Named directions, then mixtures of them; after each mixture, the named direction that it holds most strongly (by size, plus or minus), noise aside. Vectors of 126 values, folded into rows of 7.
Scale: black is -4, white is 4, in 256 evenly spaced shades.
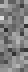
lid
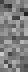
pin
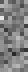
lid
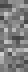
lid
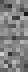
pin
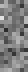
lid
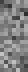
pin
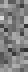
lid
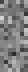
lid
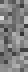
lid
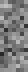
lid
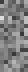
lid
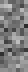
lid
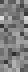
lid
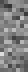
pin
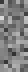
lid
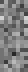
lid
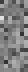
lid
